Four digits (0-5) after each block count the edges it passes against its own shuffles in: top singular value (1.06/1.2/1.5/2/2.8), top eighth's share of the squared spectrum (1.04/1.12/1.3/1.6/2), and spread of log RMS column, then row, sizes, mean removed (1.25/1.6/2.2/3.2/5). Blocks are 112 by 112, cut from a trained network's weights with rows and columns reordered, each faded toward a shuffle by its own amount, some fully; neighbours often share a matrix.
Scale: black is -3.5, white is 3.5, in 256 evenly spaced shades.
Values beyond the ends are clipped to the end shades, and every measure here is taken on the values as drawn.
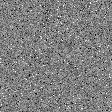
0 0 0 0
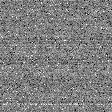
3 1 0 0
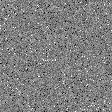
0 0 0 0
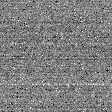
3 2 0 1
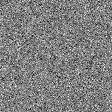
0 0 0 0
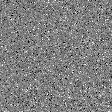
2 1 0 0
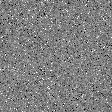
0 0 0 0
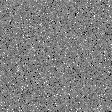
0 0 0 0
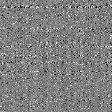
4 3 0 3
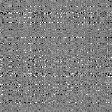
4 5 2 4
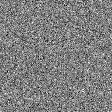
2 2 0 0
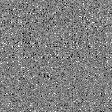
3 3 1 3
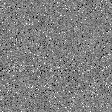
2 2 0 1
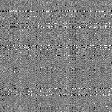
4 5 2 4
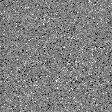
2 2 0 1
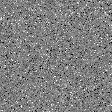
1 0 0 0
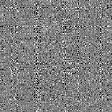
4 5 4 3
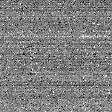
4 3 2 1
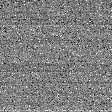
3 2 1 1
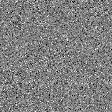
3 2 0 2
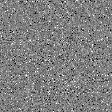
3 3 2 2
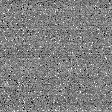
2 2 1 0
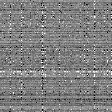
5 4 3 2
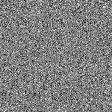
3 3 0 2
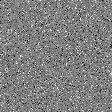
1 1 0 0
